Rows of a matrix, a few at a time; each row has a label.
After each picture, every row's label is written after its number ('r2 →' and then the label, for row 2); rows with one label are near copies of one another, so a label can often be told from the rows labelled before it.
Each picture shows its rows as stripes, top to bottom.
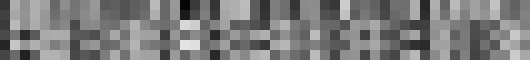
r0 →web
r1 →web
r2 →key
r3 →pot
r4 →key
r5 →pot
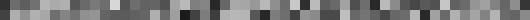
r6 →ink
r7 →web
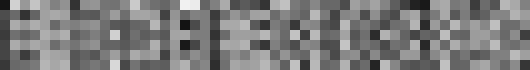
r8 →key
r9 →pot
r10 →web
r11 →ink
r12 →web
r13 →pot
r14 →ink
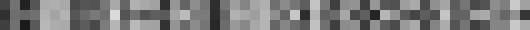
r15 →pot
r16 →ink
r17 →pot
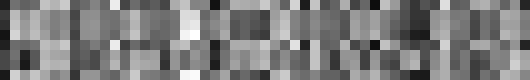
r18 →ink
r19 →key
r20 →key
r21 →key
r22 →ink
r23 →pot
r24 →pot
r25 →key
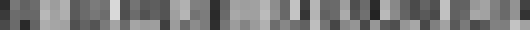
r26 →ink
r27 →ink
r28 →pot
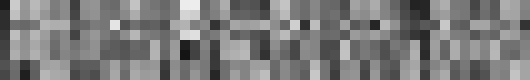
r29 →key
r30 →key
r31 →ink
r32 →key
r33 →web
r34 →web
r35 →pot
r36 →pot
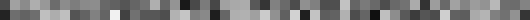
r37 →web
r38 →ink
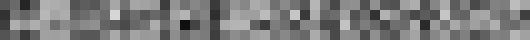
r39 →pot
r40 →ink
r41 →web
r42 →pot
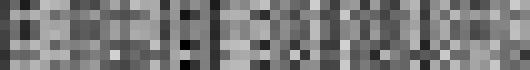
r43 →pot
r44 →web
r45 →pot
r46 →pot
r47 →web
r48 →ink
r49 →web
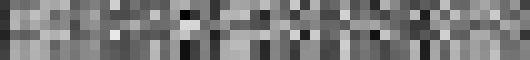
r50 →ink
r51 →web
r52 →key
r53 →ink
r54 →web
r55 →web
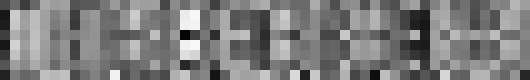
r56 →pot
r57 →key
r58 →key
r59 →web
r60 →key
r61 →key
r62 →web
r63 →ink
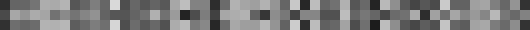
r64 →ink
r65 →web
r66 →ink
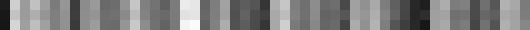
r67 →key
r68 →key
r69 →key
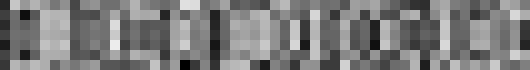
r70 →key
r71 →pot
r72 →ink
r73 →ink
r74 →ink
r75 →pot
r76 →web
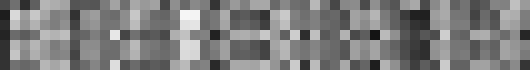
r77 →pot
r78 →key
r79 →key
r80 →ink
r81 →key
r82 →key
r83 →ink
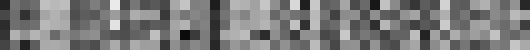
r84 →ink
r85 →pot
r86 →ink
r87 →web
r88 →pot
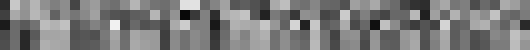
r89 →key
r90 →web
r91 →ink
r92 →pot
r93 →pot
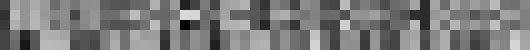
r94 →web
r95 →key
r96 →web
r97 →pot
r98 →pot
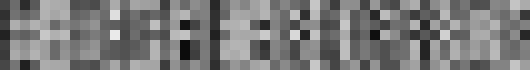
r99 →pot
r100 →ink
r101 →web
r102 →ink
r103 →web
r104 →web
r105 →pot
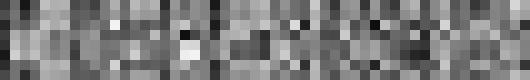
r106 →pot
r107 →pot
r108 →ink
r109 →web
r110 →key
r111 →key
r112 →ink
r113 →pot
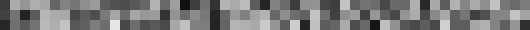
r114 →web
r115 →pot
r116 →ink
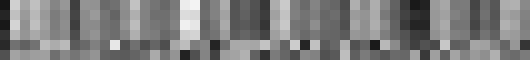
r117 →key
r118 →key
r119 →key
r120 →key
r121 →ink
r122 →web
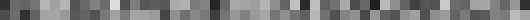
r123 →ink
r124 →pot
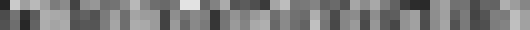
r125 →key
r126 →pot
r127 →pot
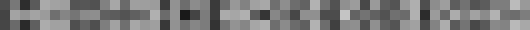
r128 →pot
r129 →web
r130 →pot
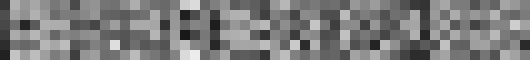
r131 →key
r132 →web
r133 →pot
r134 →web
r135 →ink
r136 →key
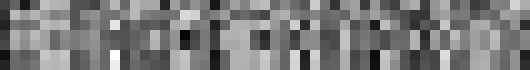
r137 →pot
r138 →key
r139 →ink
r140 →web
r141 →web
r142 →ink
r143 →ink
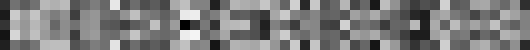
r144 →ink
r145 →key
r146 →web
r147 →key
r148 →ink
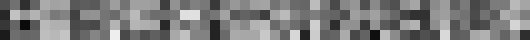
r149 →pot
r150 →key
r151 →pot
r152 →ink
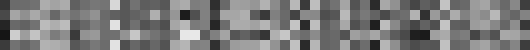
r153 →ink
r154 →web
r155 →ink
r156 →key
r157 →ink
